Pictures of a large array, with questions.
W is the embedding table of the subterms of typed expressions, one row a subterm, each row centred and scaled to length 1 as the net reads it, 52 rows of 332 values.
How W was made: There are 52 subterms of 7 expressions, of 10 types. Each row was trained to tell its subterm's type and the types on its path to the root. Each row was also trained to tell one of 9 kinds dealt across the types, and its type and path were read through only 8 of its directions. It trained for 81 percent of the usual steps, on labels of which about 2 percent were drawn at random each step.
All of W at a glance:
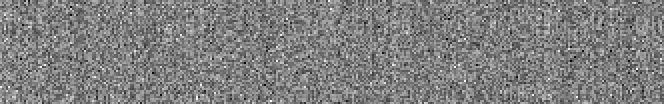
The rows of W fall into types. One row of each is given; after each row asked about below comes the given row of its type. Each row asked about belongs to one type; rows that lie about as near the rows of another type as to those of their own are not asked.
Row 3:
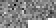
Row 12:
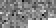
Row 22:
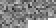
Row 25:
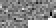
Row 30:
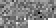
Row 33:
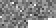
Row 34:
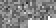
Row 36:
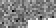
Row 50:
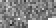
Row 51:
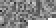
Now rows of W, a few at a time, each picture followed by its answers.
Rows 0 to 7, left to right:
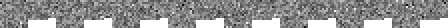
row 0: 30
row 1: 30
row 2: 51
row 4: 25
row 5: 30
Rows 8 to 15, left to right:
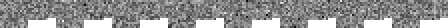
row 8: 33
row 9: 33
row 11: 22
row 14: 25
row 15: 12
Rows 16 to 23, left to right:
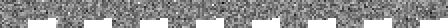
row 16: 12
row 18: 22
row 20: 25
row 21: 3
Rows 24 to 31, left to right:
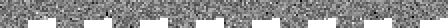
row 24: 36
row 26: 33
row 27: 33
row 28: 34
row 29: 3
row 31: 33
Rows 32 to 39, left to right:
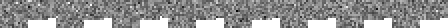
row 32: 22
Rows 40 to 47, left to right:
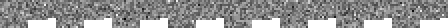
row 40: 3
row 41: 36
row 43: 25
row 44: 34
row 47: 30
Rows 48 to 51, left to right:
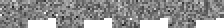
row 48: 22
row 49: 30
